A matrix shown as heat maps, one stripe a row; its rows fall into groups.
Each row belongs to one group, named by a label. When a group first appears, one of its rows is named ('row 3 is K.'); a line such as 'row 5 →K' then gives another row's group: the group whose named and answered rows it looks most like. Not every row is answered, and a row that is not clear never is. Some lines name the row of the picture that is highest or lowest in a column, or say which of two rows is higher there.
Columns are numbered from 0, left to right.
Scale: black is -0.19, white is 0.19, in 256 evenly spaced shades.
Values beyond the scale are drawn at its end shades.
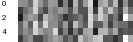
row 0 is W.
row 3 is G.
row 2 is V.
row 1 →W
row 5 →V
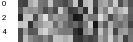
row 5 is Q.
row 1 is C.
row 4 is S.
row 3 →S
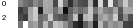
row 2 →W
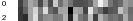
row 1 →G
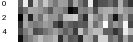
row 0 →G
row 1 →C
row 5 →W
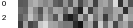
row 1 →Q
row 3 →S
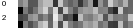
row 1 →G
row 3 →G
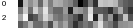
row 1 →G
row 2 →S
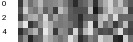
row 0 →C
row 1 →C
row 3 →S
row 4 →G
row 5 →S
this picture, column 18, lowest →4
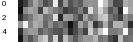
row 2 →W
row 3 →C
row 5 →G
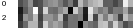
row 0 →V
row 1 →G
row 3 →Q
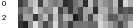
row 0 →V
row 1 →W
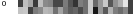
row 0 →C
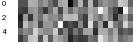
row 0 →C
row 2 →G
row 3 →V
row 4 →W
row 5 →Q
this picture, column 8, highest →3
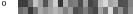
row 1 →S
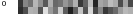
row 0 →W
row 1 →V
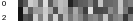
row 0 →Q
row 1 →G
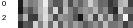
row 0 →G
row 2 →S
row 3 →G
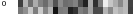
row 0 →C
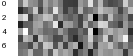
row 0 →V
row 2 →S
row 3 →W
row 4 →C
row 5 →C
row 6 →S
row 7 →Q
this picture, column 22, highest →1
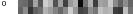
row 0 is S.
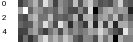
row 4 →W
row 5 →S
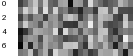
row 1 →Q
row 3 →V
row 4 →W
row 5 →V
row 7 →Q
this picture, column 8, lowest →4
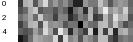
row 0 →Q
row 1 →C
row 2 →C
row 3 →Q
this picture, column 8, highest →4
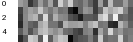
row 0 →S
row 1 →C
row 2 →Q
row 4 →S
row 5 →Q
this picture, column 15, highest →3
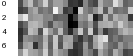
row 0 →Q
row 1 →V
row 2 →C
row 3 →C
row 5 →Q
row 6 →Q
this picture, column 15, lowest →2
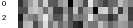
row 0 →G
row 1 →W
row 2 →G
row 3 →Q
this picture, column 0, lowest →2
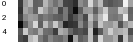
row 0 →V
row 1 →C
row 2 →C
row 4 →C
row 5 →W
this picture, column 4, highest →1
